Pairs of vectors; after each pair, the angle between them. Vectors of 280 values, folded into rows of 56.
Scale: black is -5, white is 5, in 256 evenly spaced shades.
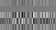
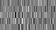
partly aligned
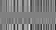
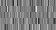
orthogonal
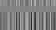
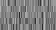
partly aligned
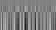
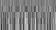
nearly opposite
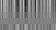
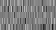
orthogonal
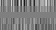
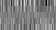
nearly opposite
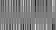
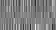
nearly parallel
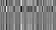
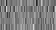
partly aligned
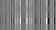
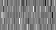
orthogonal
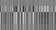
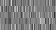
orthogonal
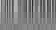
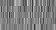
partly aligned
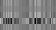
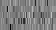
orthogonal
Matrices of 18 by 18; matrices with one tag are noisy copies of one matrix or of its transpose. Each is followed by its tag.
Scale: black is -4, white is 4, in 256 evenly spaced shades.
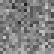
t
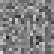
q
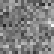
t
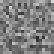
q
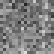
t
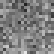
t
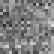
t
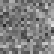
t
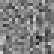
q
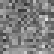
t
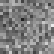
t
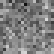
t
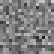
q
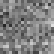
t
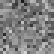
t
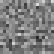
q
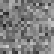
t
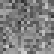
t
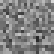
q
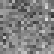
t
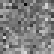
t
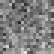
t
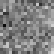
t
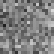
t
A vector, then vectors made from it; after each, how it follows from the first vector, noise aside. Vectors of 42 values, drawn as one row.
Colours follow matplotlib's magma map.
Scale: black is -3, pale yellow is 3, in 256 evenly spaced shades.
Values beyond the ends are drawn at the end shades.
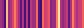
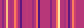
partly zeroed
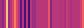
partly zeroed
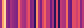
wrapped around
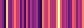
copied
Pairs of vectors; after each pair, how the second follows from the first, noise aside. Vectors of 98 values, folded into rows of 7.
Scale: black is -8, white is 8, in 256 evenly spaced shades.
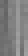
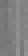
shrunk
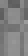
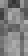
scaled up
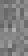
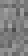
negated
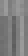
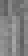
negated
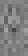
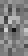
scaled up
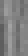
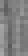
negated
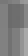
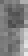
scaled up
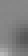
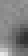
scaled up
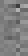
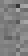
copied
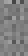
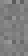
shrunk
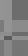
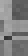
scaled up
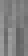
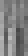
scaled up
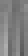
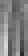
scaled up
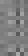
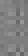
shrunk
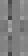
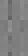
shrunk
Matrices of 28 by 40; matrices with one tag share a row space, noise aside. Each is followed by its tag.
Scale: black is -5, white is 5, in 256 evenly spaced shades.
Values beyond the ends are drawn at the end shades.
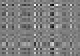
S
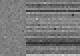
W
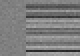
W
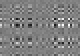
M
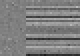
W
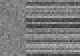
W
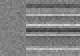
W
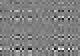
M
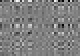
M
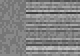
W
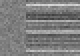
W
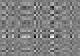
S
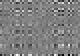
M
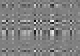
S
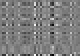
S
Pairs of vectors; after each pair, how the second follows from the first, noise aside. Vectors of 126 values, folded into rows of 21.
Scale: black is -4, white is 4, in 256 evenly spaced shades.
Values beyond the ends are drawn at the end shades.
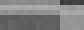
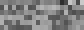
sign-scrambled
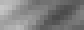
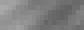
shrunk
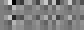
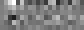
sign-scrambled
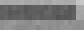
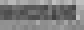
copied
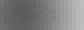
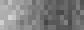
reversed
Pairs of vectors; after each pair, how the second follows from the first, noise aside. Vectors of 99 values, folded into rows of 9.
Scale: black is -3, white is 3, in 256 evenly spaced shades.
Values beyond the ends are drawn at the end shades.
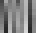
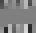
partly zeroed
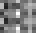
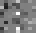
partly zeroed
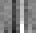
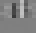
partly zeroed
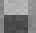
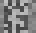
sign-scrambled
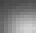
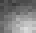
copied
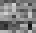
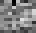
wrapped around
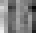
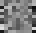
sign-scrambled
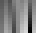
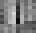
wrapped around
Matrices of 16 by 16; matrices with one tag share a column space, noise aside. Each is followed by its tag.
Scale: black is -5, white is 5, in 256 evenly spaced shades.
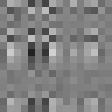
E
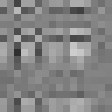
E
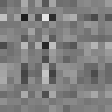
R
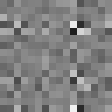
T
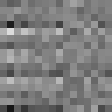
T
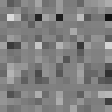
R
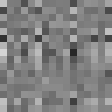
E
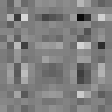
R
